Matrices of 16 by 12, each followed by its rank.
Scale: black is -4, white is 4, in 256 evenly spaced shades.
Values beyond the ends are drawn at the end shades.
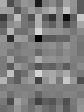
two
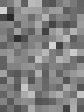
full rank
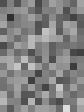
full rank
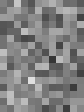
full rank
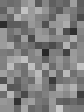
full rank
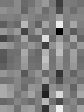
two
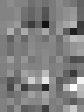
two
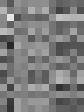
two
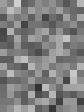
full rank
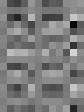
two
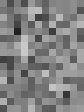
full rank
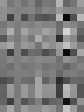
two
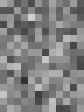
full rank
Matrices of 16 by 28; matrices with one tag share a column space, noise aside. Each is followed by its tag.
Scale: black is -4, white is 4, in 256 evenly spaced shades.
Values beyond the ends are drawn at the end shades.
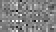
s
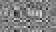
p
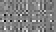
s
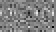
p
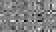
s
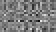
s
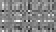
s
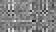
s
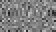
p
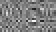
p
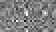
p
